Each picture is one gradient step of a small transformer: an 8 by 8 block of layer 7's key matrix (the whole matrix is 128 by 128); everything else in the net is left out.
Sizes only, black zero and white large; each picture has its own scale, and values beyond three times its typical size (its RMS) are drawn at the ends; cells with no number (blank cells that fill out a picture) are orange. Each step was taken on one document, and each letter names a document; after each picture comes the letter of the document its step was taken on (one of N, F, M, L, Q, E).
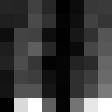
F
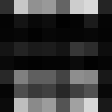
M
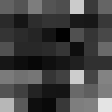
M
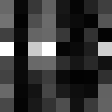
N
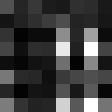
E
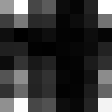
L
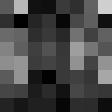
N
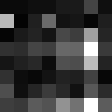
E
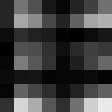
N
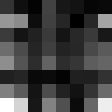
L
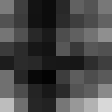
F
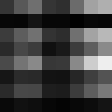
N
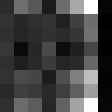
M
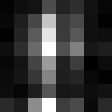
E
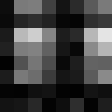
F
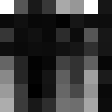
M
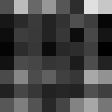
M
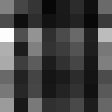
F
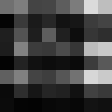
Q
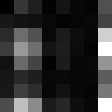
F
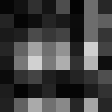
E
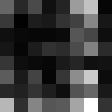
M
